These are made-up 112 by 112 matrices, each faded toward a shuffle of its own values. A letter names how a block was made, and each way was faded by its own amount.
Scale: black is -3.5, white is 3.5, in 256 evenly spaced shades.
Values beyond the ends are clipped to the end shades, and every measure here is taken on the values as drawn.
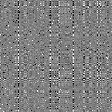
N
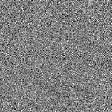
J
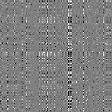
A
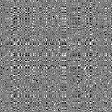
N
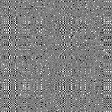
N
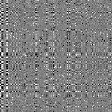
N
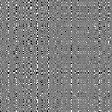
A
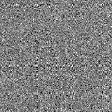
J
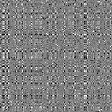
N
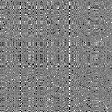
N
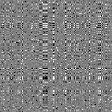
N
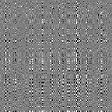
A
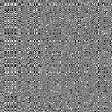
N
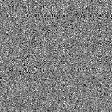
J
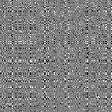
N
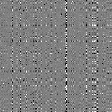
A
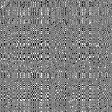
N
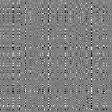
A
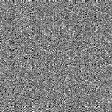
J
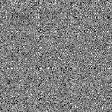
J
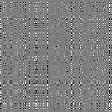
A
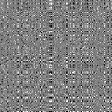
N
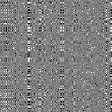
N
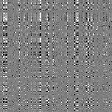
A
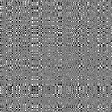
A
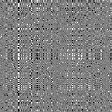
N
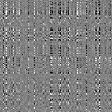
A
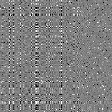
N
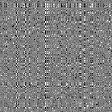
N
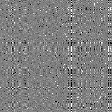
N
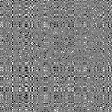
N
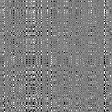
A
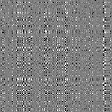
A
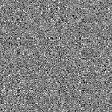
J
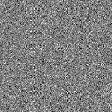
J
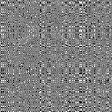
N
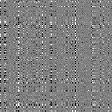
A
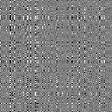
A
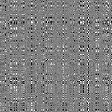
A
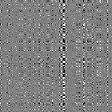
A
